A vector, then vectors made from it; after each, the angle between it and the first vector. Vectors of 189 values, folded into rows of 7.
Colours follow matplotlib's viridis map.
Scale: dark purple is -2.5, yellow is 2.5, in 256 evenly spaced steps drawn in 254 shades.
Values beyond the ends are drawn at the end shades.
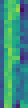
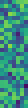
orthogonal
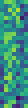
partly aligned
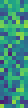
orthogonal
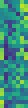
partly opposed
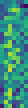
partly aligned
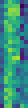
nearly parallel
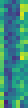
nearly opposite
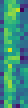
nearly parallel
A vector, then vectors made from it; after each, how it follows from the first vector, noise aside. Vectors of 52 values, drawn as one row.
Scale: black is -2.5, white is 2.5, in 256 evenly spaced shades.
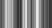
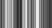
copied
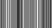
partly zeroed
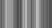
shrunk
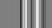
partly zeroed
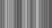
shrunk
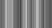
shrunk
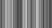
shrunk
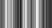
copied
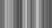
shrunk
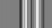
partly zeroed
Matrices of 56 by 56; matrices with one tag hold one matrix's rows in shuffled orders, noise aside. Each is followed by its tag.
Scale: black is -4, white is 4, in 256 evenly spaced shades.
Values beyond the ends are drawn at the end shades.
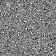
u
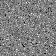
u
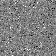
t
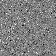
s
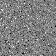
s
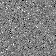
s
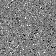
t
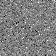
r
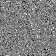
u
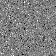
s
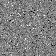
t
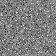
r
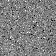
t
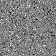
t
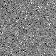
r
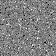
u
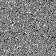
t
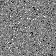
t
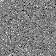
s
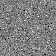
u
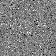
t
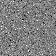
s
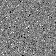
s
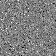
s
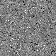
t
